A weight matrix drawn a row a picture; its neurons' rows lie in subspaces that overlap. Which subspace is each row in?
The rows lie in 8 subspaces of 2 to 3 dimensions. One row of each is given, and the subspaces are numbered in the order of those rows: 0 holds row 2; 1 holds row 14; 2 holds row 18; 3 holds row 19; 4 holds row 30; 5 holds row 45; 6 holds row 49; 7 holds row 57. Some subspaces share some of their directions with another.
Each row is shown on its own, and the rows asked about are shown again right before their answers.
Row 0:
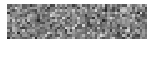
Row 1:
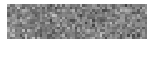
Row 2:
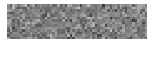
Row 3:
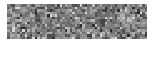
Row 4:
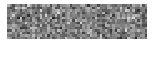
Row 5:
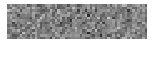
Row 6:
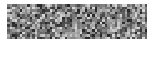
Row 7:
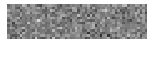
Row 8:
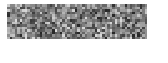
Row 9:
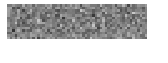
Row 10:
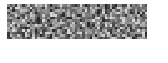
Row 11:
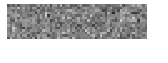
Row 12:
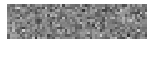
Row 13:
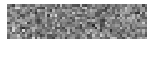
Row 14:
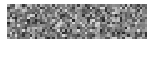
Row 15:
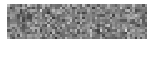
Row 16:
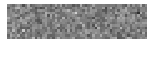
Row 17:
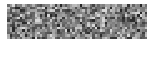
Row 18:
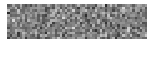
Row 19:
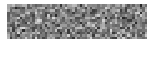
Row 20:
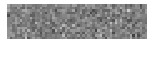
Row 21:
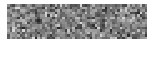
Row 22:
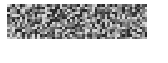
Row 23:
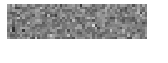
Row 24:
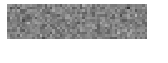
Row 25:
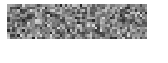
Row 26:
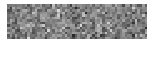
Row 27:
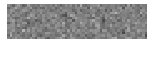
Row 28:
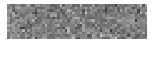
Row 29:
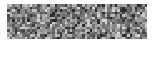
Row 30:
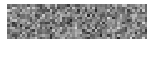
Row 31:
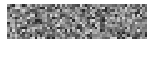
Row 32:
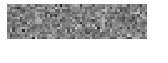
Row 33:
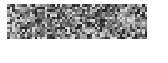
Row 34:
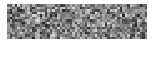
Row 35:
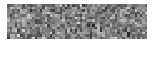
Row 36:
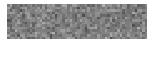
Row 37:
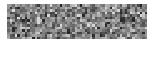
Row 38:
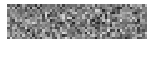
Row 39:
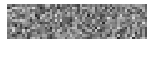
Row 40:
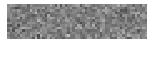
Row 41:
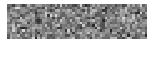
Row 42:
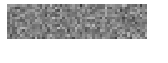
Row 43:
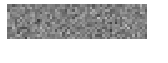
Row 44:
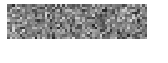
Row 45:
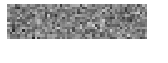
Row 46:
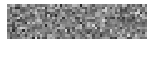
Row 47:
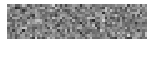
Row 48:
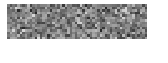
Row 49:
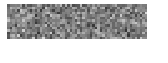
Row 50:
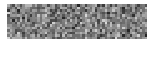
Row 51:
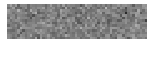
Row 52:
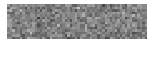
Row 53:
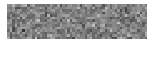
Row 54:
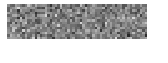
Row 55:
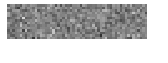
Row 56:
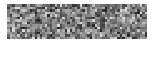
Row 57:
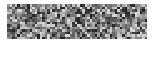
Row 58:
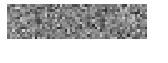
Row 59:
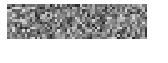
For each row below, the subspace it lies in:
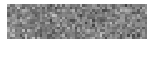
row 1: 3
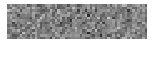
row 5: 4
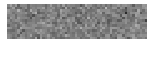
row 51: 7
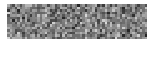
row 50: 2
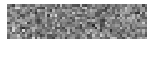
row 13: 5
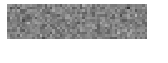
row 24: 6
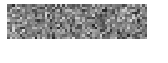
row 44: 1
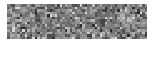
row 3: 5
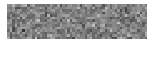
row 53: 0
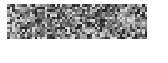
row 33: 5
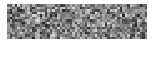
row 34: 7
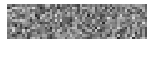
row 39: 4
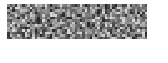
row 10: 1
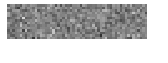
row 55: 3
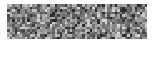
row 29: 2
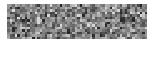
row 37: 1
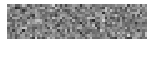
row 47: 1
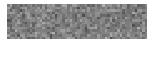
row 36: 0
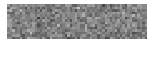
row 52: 0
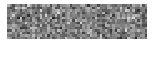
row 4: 6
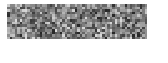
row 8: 3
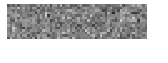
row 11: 1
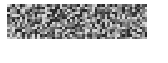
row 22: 2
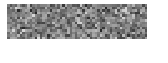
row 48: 7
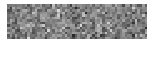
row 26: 5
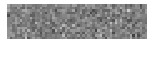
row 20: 3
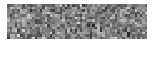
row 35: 6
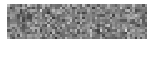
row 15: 6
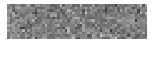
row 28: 5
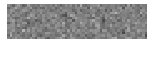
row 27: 1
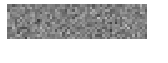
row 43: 3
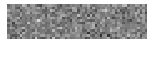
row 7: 4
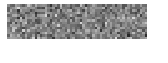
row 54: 2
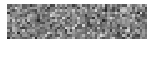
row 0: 2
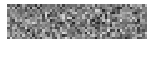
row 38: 1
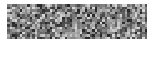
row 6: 4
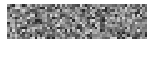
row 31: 1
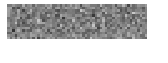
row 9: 5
